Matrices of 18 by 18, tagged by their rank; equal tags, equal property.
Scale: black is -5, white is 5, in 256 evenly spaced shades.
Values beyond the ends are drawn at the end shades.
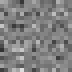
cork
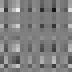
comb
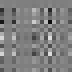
comb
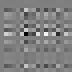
comb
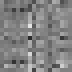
cork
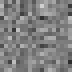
cork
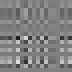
comb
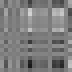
comb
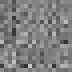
cork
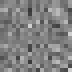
cork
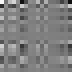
comb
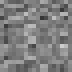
cork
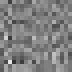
cork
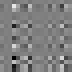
comb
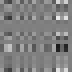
comb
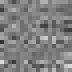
cork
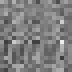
cork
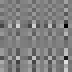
comb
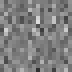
cork
